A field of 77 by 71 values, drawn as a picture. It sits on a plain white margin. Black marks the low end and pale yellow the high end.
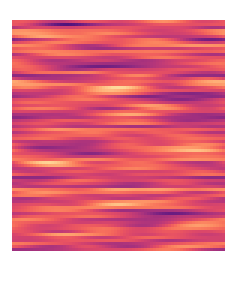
The histogram is bell-shaped. The grain runs across in streaks. No overall slope runs across the table. On average the colour sits 60% of the way up the scale.
